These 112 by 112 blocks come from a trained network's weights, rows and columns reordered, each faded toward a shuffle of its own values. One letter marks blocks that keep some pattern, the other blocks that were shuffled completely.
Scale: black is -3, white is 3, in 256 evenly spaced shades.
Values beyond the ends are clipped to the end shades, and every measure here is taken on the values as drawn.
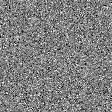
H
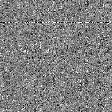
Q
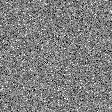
H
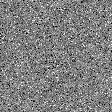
H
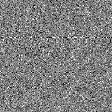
Q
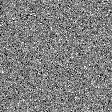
H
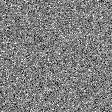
H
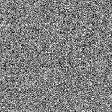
Q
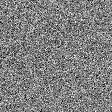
H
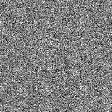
Q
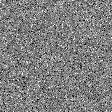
H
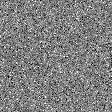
H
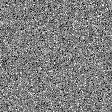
H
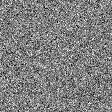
H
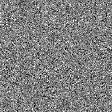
Q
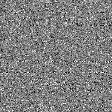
Q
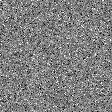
H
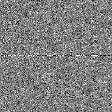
Q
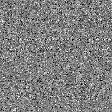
Q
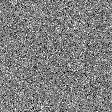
H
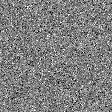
H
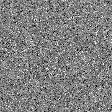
H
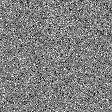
H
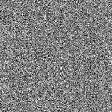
Q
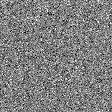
H
